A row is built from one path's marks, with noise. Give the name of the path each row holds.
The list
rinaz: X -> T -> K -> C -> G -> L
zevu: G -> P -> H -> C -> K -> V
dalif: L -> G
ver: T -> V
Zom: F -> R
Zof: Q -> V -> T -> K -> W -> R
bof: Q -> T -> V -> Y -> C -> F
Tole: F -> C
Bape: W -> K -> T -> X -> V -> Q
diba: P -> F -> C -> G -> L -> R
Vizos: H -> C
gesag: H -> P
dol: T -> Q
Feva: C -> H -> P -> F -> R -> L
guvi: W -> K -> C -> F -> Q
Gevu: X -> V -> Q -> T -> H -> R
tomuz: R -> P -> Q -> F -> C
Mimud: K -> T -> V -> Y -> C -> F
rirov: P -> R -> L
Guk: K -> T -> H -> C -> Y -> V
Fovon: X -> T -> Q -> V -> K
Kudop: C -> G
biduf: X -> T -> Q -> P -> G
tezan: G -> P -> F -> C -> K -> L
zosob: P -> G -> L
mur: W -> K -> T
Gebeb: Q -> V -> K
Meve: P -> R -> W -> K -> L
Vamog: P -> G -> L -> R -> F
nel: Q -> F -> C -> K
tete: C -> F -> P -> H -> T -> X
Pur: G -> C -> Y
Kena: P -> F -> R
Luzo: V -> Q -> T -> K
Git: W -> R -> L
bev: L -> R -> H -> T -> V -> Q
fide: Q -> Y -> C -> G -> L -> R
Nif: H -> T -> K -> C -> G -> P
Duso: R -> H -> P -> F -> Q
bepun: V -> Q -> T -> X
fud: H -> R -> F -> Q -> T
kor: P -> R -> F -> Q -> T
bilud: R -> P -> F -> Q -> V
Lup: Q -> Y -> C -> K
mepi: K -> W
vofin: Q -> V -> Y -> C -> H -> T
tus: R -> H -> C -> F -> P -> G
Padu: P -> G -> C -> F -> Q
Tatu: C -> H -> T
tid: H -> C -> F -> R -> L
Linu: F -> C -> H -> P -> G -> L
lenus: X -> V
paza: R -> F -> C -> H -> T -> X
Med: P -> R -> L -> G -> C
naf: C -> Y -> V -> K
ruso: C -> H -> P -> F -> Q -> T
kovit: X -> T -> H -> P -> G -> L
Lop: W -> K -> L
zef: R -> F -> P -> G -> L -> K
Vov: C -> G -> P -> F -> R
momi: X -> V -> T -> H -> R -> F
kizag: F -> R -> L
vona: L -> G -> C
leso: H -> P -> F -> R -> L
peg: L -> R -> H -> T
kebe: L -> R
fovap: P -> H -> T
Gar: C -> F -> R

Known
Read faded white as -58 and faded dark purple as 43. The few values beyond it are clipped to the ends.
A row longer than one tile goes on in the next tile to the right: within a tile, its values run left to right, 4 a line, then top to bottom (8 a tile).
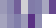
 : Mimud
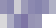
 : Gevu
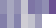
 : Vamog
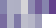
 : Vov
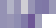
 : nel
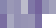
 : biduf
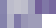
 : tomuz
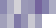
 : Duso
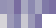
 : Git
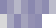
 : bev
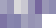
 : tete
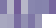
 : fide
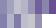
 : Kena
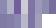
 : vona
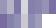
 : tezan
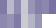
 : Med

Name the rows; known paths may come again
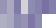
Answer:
guvi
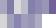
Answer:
momi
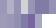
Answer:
nel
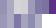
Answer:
Gar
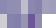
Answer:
Guk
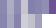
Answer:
Vamog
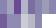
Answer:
zosob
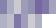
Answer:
Duso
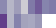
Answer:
Padu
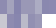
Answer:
kebe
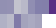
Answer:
Zom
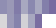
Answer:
Git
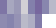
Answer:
Nif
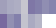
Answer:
Linu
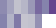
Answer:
Kena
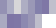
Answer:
Vizos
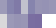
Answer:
Bape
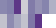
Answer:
mur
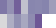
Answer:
Zof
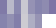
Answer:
Med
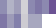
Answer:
diba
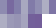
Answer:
ver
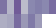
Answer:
fide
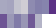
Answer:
Tole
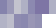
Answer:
fud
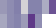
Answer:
Mimud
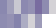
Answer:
gesag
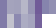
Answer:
kor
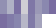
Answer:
vona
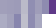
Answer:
kizag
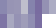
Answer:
biduf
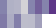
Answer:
Vov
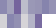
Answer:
Meve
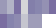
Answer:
tezan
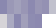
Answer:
bev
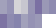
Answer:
tete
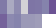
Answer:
Kudop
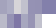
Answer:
tid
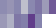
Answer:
bof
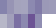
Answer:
vofin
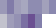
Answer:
bepun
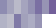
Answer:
bilud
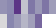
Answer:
mepi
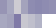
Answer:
leso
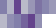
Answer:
Lup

